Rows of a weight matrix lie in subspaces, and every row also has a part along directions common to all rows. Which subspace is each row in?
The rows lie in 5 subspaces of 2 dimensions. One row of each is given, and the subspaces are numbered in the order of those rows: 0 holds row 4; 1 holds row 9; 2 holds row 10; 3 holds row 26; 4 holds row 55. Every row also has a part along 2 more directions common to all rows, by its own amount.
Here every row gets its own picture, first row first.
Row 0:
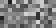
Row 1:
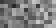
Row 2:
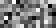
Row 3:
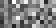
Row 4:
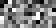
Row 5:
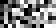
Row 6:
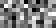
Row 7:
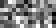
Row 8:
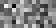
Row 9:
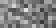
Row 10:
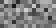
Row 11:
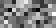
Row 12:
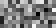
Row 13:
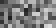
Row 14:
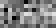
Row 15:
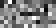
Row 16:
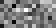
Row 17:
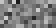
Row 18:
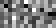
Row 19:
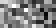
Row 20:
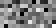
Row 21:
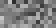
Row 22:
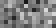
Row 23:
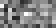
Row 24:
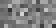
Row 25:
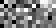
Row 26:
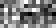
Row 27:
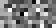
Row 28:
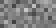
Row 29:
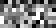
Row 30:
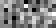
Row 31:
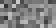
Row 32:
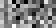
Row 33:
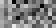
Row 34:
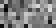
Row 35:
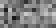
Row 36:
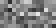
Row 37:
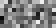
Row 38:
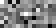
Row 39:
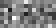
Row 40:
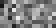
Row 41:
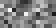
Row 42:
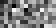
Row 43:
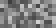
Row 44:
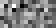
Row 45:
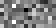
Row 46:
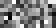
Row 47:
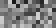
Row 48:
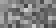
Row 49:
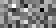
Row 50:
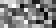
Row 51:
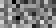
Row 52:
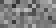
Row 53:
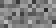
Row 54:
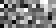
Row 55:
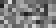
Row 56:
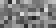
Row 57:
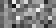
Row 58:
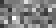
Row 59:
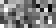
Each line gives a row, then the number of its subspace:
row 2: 4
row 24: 2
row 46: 4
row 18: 3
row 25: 2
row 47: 0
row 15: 4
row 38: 4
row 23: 3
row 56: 4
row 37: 0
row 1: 1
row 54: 2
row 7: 4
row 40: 0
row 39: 3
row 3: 0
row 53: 2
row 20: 2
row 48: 1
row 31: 4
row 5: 1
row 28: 2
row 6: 3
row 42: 1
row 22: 3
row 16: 2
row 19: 1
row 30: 3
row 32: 0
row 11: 4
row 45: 2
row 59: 3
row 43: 1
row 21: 0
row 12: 0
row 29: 0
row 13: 1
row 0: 0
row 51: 0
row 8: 2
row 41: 4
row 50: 1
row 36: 4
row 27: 2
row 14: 3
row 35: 3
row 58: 3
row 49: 1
